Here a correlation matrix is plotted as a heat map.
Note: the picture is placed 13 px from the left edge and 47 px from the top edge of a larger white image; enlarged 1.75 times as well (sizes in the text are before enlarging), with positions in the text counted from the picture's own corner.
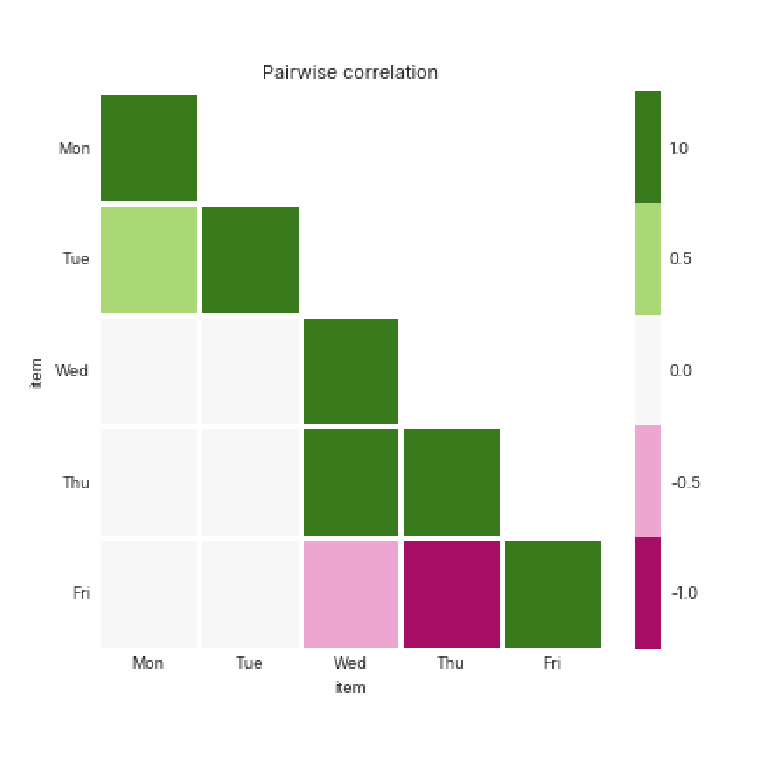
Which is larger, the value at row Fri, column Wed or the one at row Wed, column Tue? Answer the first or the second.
the second
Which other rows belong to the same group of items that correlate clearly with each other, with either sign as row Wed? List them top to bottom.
Thu, Fri
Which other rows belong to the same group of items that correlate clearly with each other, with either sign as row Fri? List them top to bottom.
Wed, Thu
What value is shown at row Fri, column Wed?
-0.5
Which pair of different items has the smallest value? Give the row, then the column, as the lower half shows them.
Fri, Thu
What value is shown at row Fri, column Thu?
-1.0
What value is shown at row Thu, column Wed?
1.0
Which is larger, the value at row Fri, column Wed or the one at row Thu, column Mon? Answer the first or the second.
the second
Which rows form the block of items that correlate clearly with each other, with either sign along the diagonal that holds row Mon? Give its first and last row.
Mon to Tue
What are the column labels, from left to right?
Mon, Tue, Wed, Thu, Fri
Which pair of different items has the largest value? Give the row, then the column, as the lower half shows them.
Thu, Wed
